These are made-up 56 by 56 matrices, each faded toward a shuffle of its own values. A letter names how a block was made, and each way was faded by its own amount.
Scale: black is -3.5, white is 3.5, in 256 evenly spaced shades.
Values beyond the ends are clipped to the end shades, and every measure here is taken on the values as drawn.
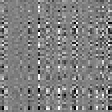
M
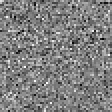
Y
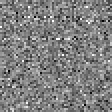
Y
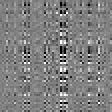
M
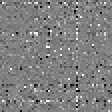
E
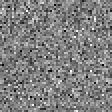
Y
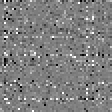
E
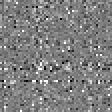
E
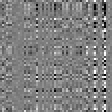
M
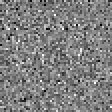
Y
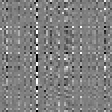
M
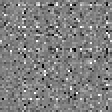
E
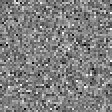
Y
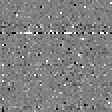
E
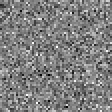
Y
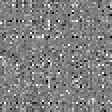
E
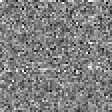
Y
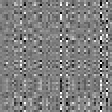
M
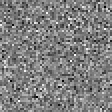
Y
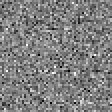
Y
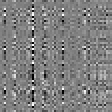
M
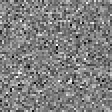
Y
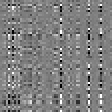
M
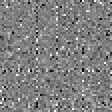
E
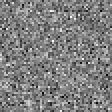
Y
